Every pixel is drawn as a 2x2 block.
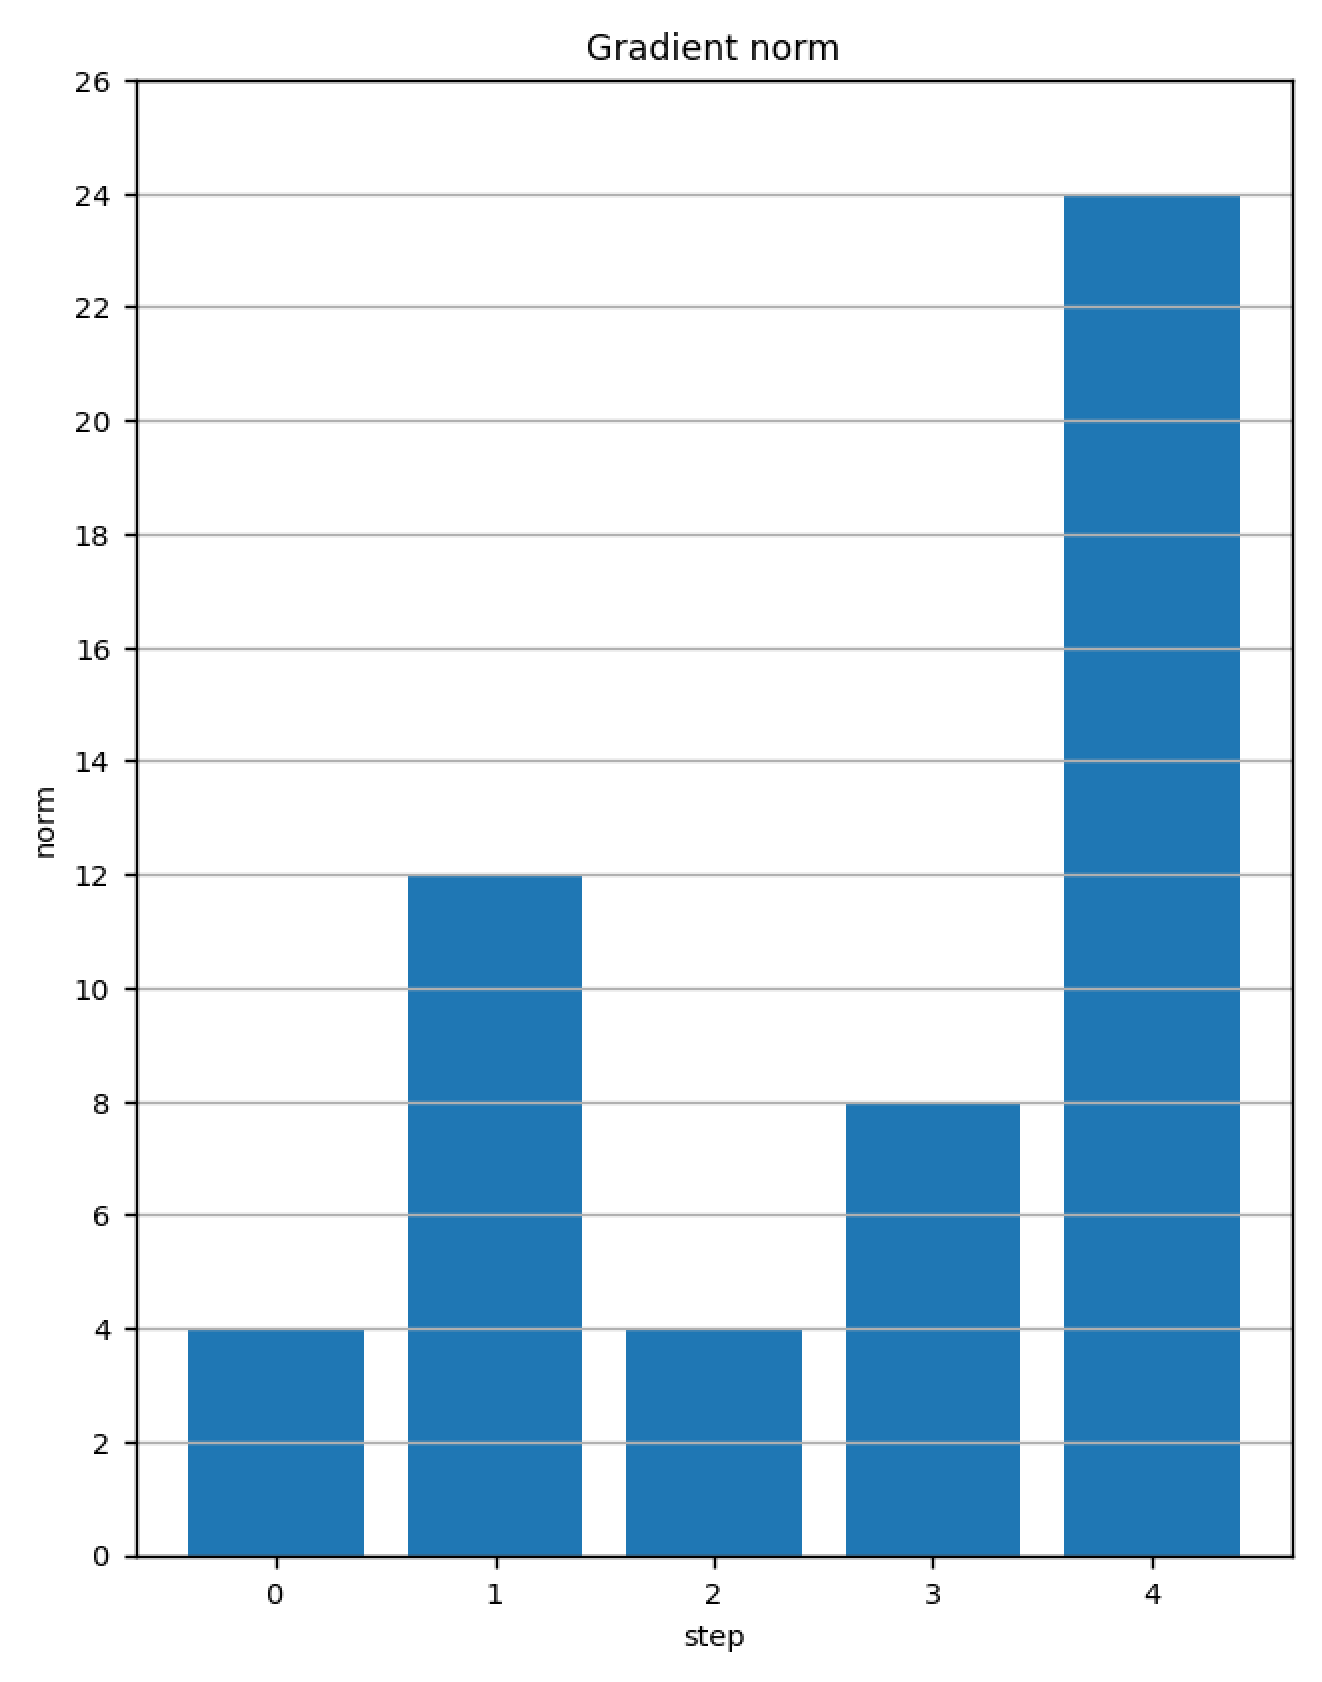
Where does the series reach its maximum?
4
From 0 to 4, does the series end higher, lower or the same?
higher
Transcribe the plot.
Title: Gradient norm
x-axis: step, ticks 0 1 2 3 4
y-axis: norm, ticks 0 2 4 6 8 10 12 14 16 18 20 22 24 26
Values:
4 12 4 8 24
